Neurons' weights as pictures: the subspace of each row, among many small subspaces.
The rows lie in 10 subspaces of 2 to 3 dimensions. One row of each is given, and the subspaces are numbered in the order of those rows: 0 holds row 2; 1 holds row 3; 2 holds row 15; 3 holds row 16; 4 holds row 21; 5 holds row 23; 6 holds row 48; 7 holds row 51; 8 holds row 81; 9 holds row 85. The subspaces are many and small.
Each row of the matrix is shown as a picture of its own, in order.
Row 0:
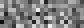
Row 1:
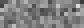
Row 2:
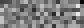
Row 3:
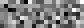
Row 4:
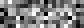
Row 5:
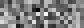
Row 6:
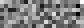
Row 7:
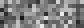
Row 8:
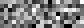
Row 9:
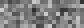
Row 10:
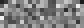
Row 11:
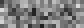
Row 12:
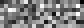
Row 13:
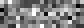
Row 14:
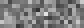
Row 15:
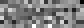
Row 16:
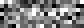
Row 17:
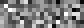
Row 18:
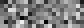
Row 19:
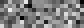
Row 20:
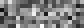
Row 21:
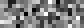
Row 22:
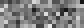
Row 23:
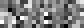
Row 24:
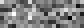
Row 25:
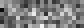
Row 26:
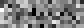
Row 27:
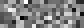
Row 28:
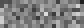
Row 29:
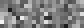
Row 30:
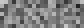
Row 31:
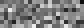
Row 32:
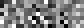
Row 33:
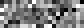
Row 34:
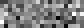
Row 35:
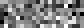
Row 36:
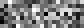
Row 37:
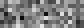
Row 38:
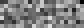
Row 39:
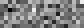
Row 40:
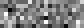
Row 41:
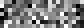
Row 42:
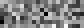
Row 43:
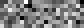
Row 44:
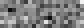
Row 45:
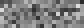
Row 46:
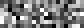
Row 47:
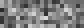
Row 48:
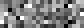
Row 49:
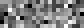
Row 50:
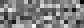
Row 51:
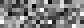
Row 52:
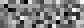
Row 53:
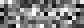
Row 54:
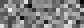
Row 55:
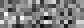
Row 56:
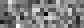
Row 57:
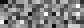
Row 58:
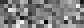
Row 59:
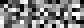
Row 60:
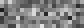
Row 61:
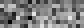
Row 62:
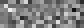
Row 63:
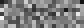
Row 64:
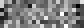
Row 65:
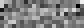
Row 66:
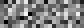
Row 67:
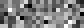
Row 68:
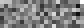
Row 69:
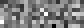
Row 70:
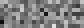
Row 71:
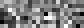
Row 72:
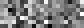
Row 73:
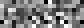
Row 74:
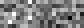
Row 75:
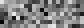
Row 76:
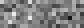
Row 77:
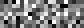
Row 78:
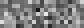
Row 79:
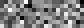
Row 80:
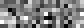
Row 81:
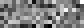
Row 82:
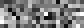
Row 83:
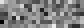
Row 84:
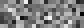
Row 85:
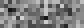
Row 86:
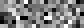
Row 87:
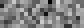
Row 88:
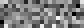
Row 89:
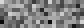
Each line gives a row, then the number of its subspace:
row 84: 1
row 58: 7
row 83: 7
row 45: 4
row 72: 7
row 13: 3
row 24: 9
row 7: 8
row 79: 6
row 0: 2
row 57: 7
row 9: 8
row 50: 4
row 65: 4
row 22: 8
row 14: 2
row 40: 3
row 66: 7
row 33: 8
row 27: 1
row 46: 5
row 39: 9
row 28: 0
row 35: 6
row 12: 0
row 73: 2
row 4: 3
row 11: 9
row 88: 6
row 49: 6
